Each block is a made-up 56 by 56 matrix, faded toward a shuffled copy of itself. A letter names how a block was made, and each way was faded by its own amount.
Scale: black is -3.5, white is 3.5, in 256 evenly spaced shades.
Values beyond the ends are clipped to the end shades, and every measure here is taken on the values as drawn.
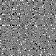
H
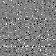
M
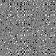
M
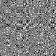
M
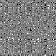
M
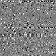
H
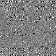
H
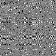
M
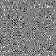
M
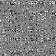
H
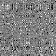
M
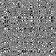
M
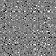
H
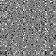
M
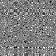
M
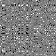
M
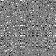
M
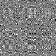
M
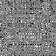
H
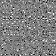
H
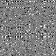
H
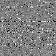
H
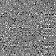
M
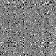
H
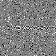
H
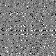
H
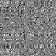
M
